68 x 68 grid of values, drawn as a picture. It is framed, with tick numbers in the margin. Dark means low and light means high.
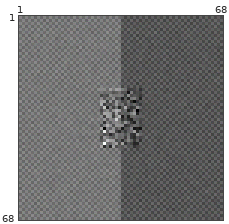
Seam: vertical, 50% of the way across, the left part higher. Roughest part: centre. Odd patch: rougher, in the centre. Mirror symmetry: none.
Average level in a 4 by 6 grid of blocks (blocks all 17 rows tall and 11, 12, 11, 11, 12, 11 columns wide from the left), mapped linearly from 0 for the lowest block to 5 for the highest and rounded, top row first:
5 5 5 0 0 0 | 5 5 5 0 0 0 | 5 5 5 0 0 0 | 5 5 5 0 0 0
